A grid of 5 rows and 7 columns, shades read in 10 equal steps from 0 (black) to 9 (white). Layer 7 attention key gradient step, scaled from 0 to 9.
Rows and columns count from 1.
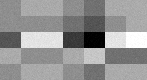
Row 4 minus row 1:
1 -1 -1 1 3 -2 -2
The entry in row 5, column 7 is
6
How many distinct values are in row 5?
3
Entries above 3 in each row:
7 6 4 7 7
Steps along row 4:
down same up up down same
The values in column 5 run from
0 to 7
